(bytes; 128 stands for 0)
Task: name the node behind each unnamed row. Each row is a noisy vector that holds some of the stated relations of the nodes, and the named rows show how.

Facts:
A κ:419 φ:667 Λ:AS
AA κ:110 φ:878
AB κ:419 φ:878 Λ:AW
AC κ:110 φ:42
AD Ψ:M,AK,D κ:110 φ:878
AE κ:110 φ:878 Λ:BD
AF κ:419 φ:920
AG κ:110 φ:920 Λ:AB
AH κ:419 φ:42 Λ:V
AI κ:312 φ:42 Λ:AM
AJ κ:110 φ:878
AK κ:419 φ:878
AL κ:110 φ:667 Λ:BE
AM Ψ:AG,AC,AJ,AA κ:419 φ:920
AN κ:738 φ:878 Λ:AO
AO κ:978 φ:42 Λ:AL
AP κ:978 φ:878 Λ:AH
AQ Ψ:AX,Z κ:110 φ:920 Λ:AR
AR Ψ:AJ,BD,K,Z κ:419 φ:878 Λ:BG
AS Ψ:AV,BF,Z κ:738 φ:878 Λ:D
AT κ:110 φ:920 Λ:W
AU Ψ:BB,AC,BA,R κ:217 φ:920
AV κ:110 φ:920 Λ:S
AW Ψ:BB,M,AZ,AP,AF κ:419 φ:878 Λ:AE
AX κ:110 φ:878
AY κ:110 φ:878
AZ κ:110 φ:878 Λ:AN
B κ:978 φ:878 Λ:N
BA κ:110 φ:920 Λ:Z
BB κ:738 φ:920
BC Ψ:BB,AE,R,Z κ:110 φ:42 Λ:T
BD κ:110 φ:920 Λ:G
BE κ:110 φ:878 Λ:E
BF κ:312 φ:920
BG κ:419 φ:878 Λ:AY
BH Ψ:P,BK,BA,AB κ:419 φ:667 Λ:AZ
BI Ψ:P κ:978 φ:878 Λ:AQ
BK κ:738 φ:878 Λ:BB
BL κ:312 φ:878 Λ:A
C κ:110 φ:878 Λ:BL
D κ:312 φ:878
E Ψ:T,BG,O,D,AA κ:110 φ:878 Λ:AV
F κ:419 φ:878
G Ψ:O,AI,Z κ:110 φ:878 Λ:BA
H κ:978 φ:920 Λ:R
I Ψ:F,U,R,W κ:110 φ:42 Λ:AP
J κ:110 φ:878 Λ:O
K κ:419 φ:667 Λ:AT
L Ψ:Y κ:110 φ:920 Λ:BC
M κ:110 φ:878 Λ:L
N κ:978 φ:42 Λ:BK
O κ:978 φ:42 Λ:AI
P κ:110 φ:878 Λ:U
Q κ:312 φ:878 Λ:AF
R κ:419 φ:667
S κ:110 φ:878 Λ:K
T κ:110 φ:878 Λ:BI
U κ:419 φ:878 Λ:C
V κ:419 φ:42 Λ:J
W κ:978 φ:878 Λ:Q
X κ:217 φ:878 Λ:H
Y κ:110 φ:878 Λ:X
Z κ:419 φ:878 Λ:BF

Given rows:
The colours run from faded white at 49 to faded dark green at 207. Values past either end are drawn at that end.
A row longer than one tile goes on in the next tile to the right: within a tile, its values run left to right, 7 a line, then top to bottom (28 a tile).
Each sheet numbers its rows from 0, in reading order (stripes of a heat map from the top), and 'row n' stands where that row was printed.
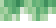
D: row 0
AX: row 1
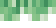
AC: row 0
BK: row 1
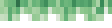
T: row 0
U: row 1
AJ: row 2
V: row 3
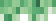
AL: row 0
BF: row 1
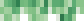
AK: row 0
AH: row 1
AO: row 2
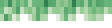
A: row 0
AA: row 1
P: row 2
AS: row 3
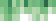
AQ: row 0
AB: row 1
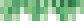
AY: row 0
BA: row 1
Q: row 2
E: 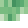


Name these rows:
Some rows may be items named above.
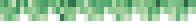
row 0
AC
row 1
BG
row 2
W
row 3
Z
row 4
X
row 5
T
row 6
M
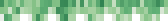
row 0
BH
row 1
AZ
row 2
AT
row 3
X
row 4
Z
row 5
D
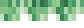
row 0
H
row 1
Q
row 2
AF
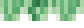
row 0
AN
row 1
AF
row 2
AN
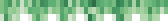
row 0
AU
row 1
S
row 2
BB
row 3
K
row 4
AT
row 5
G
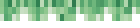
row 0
BB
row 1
BD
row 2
N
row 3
BL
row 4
AI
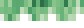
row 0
BE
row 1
Q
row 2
AM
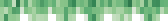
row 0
O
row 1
AR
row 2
AD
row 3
AV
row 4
AW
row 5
S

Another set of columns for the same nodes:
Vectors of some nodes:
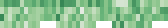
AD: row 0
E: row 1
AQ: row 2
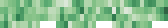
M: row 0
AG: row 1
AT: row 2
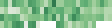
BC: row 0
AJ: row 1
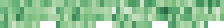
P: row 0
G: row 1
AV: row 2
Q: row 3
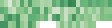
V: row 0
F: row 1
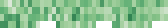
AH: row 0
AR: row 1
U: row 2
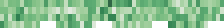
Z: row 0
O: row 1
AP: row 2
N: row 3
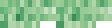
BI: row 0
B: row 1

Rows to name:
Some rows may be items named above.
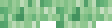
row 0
X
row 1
X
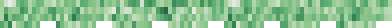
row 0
BB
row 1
Z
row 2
AV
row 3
E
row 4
BB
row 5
X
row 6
M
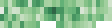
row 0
AV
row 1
AN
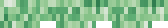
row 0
BA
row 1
Q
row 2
Q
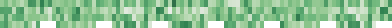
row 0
Q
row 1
AS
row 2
AO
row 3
BH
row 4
H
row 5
BG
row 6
AO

